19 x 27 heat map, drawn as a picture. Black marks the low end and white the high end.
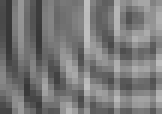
Histogram: bell-shaped. Rings: centred on the top right. Calmest part: top middle.
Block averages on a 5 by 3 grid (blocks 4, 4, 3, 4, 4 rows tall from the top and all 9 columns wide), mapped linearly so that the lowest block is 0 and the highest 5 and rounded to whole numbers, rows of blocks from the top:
0 3 5
0 3 5
0 4 3
1 3 3
1 3 5
